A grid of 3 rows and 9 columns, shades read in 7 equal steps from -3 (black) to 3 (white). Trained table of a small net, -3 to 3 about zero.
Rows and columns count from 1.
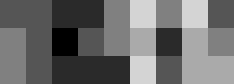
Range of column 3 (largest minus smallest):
1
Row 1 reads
-1 -1 -2 -2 0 2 0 2 -1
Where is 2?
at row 1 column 6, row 1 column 8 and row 3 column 6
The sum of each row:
-3 -5 -4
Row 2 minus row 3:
0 0 -1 1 2 -1 -1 0 -1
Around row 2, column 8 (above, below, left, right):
2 1 -2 0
